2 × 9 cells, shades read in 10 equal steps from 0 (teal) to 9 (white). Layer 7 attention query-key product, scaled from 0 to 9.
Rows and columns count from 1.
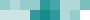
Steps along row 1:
up down same down up up same down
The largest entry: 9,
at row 2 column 9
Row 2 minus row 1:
2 1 2 -4 -1 -1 0 -1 5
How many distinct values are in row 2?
6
